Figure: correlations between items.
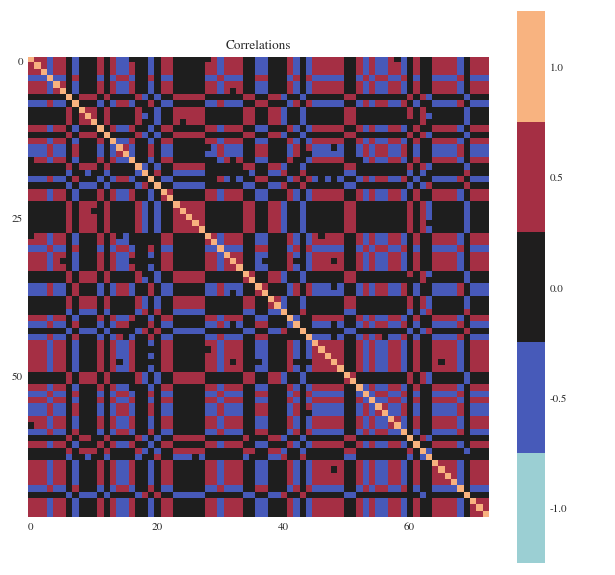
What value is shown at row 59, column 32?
-0.5
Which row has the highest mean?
48
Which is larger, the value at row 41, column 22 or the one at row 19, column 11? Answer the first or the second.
the first
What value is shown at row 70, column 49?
0.5
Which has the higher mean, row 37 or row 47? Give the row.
47
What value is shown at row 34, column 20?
-0.5
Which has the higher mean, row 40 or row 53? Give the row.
40
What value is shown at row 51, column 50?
0.5
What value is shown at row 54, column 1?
0.5
